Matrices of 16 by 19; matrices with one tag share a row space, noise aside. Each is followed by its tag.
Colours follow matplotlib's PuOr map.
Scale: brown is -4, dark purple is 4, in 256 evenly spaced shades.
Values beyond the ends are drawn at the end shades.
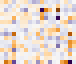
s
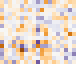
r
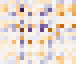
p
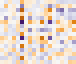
p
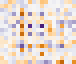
p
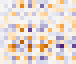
p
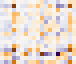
s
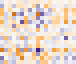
r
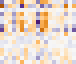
r
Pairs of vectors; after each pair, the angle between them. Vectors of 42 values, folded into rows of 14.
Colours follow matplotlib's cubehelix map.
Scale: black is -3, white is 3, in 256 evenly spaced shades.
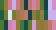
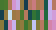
nearly parallel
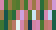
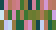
partly opposed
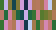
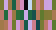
nearly parallel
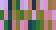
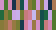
orthogonal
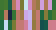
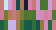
partly opposed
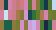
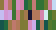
partly aligned
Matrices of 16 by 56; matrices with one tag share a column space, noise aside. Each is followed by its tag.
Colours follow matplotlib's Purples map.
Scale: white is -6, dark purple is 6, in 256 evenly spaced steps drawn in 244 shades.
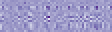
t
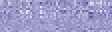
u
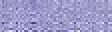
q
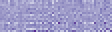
q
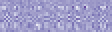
t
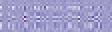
t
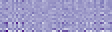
q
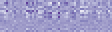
u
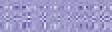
t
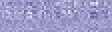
u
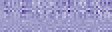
u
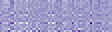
q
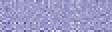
q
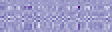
t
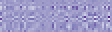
t
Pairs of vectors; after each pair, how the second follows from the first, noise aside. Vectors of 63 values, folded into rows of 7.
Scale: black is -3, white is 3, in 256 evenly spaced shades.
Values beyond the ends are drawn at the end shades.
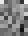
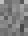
shrunk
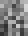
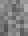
shrunk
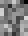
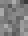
shrunk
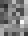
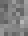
shrunk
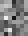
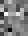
shuffled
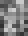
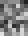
shuffled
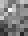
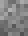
shrunk
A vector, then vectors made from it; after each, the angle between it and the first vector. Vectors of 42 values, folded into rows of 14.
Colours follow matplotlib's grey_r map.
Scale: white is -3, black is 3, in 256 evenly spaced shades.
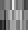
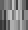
nearly parallel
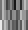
partly opposed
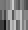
nearly parallel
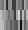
partly opposed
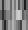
partly aligned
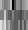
nearly opposite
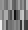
partly opposed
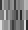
partly opposed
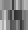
nearly opposite
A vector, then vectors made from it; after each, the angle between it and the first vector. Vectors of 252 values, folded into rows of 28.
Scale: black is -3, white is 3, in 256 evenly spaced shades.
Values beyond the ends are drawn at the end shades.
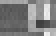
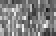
partly opposed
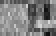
nearly opposite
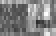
nearly parallel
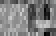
nearly opposite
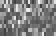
orthogonal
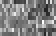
partly opposed
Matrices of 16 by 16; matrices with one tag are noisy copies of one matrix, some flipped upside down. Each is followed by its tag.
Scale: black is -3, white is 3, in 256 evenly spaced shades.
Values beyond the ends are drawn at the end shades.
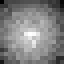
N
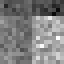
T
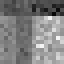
T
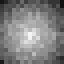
N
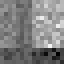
T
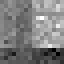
T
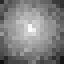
N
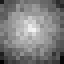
N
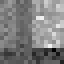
T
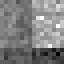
T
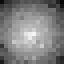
N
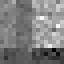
T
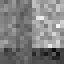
T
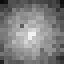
N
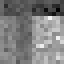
T
